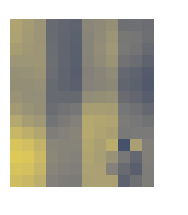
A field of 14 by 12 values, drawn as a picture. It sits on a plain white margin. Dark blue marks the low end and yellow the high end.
An odd patch, rougher than its surroundings, sits in the bottom right. Stripes running up and down repeat 2 times from left to right. The bottom left is the ninth with the highest average. There is an overall slope up to the bottom left.
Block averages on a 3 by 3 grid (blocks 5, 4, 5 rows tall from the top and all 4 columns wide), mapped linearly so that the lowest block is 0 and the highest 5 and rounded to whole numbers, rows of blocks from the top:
2 0 0 / 2 1 0 / 5 3 1
